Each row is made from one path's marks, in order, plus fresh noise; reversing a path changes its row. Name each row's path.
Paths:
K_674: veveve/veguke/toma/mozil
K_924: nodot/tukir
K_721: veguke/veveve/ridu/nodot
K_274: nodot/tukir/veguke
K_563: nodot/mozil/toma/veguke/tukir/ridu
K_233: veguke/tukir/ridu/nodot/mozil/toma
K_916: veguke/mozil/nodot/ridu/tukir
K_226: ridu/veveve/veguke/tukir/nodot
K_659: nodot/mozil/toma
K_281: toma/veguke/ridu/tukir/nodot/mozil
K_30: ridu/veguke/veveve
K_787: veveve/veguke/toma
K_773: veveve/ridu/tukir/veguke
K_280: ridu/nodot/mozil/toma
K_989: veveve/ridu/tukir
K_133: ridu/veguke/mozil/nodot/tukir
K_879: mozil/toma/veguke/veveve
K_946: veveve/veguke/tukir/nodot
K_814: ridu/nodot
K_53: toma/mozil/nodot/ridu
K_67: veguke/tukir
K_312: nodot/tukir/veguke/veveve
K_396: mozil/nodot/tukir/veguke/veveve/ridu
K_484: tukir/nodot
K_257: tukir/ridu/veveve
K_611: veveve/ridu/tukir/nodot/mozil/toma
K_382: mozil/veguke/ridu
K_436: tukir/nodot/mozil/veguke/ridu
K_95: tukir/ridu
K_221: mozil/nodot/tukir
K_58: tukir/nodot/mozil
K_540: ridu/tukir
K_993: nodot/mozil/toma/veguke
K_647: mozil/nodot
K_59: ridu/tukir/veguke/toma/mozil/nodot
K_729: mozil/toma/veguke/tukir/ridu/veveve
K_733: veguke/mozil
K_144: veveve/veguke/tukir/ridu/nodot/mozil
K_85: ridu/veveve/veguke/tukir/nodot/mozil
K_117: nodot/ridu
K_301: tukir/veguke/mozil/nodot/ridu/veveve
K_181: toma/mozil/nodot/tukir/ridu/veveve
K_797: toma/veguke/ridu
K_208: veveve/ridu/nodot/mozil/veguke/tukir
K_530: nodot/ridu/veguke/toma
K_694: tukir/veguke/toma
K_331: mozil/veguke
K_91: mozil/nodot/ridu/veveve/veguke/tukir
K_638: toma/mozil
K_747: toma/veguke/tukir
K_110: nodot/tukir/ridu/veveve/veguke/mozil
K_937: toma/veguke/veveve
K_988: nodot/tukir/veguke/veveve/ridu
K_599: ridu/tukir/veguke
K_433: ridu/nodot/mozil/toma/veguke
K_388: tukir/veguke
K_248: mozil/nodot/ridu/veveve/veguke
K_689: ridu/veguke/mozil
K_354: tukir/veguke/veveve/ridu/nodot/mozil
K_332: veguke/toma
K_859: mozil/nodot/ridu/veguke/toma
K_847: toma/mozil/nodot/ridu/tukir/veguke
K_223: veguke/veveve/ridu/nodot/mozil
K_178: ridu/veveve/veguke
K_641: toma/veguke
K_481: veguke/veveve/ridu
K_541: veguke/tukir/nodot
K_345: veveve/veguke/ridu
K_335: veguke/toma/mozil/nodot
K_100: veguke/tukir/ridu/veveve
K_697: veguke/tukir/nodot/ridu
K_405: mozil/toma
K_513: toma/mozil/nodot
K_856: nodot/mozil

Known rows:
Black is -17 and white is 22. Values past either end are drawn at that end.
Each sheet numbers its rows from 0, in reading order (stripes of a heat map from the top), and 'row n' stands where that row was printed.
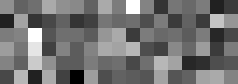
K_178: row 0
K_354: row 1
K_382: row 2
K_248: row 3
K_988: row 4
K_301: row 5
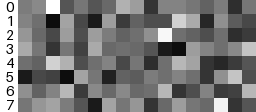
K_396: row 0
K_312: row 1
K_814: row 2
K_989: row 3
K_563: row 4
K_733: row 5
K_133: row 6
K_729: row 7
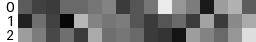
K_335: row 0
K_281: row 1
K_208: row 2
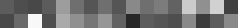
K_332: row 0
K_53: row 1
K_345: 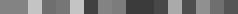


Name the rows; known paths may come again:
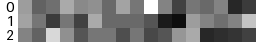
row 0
K_178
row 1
K_989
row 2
K_117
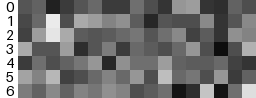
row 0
K_856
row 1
K_53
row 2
K_436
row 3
K_924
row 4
K_689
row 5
K_647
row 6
K_747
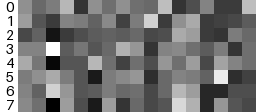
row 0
K_133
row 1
K_274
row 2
K_110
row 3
K_396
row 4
K_946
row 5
K_879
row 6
K_988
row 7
K_312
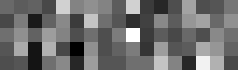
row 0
K_641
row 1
K_181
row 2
K_388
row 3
K_257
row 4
K_100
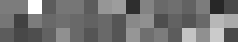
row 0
K_382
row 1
K_67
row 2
K_332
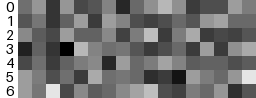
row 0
K_484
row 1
K_937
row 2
K_993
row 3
K_281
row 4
K_85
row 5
K_208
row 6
K_331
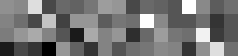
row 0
K_859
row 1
K_59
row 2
K_729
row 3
K_223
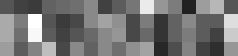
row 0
K_335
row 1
K_91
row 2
K_221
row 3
K_540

